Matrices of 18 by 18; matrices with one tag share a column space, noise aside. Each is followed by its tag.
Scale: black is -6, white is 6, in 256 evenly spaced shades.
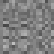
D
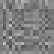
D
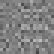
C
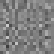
D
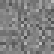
D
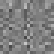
D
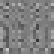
C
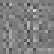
C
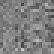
C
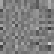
D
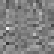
D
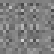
C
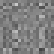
C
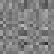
D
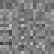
D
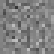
C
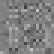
C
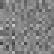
D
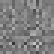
D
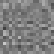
D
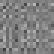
C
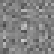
C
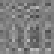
C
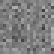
C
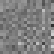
D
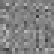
C
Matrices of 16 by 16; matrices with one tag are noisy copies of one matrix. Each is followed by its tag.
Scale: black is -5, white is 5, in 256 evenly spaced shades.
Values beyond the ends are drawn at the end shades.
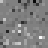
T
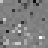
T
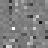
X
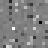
X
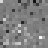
T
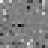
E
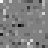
E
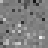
T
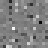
X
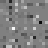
X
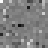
E
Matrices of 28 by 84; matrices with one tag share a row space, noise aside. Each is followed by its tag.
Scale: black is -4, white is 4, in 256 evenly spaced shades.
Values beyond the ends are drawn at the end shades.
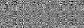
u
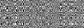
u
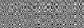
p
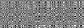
p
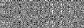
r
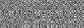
p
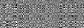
u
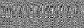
r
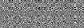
p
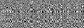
r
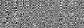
u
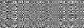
u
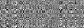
u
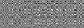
p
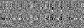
r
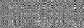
p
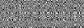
p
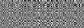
p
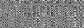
p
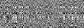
u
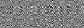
r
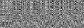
r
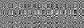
p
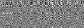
r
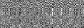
r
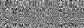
u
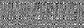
p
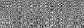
r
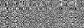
u
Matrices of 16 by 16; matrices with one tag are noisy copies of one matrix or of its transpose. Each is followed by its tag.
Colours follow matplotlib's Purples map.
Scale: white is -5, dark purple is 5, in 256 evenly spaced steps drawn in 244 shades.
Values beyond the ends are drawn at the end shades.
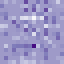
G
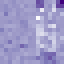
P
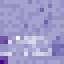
P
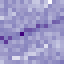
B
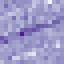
B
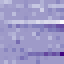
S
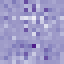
G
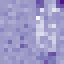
P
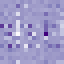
G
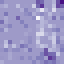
P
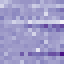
S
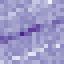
B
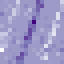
B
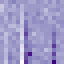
S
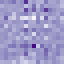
G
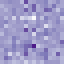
G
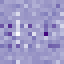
G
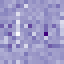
G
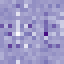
G
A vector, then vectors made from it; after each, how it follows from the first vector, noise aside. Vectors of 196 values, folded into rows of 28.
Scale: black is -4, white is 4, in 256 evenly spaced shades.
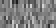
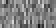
reversed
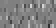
partly zeroed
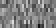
reversed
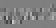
partly zeroed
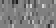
partly zeroed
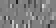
partly zeroed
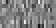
reversed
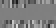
partly zeroed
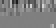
partly zeroed
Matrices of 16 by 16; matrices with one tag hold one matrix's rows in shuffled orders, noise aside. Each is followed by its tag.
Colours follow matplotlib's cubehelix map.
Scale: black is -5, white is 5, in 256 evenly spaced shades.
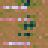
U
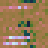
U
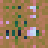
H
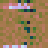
U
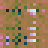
H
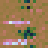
U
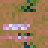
U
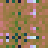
H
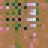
H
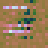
U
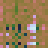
H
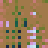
H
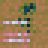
U
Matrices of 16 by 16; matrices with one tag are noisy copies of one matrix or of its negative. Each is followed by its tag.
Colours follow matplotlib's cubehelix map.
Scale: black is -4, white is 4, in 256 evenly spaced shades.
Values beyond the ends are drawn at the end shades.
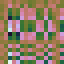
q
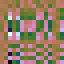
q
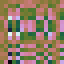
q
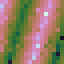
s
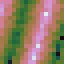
s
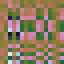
q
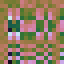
q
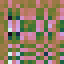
q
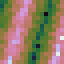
s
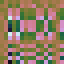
q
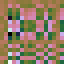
q
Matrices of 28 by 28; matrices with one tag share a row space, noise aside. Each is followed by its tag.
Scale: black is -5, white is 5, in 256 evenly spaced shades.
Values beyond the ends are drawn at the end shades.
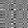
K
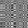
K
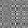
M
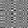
K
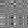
K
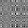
M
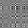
M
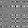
M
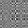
M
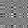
K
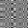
K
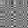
K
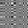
K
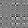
M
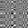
K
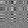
K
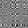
M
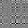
M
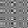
K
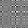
M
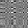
K
